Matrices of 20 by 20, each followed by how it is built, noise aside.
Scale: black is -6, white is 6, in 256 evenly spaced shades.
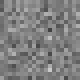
low rank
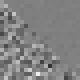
lower triangular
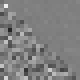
lower triangular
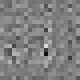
low rank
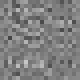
low rank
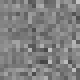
low rank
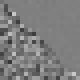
lower triangular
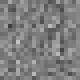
low rank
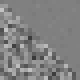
lower triangular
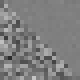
lower triangular
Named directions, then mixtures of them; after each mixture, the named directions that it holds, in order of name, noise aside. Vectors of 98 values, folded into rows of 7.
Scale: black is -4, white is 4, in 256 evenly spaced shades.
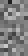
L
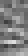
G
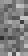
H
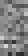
G, H, L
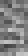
G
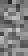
G, H, L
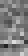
G, L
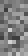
G, H, L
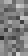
H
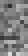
G, H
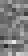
G, H, L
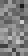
G, H, L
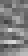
G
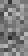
H, L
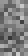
H, L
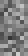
H, L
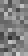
G, H, L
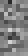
G, L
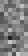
G, H, L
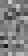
G, H, L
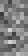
G, H, L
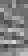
G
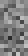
G, H, L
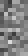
G, L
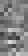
G, H, L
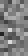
G, L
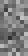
H, L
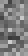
G, H, L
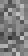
H, L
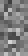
G, H, L
